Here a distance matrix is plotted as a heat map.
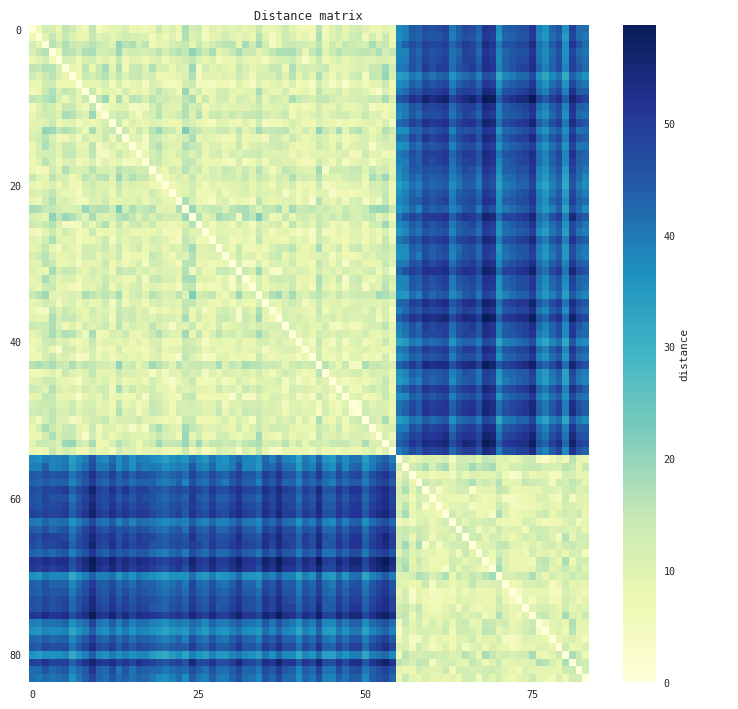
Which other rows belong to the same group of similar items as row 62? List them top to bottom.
55, 56, 57, 58, 59, 60, 61, 63, 64, 65, 66, 67, 68, 69, 70, 71, 72, 73, 74, 75, 76, 77, 78, 79, 80, 81, 82, 83
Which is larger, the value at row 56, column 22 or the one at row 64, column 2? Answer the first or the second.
the second
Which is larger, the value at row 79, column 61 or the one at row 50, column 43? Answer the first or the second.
the second
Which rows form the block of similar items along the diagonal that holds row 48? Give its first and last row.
0 to 54
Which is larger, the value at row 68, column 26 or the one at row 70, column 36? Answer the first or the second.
the first
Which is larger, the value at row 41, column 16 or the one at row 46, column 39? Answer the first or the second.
the second
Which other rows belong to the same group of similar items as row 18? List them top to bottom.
0, 1, 2, 3, 4, 5, 6, 7, 8, 9, 10, 11, 12, 13, 14, 15, 16, 17, 19, 20, 21, 22, 23, 24, 25, 26, 27, 28, 29, 30, 31, 32, 33, 34, 35, 36, 37, 38, 39, 40, 41, 42, 43, 44, 45, 46, 47, 48, 49, 50, 51, 52, 53, 54
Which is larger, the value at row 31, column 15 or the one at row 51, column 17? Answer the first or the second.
the first
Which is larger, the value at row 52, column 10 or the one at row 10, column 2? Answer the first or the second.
the second
